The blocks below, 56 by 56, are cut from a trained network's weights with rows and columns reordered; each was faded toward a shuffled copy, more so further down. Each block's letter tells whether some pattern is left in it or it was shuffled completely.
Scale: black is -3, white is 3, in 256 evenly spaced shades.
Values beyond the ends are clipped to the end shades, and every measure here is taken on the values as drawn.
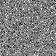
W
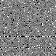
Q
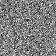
W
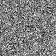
W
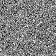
W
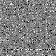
Q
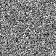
Q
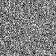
Q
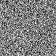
W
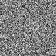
Q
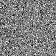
W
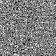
Q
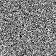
W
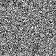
Q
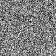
Q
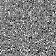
Q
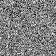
Q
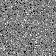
W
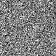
Q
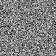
Q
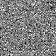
Q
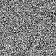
Q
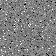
W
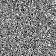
Q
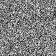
W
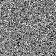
Q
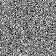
Q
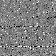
Q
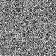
Q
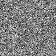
W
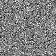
Q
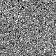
W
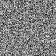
Q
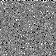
Q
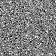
Q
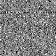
Q
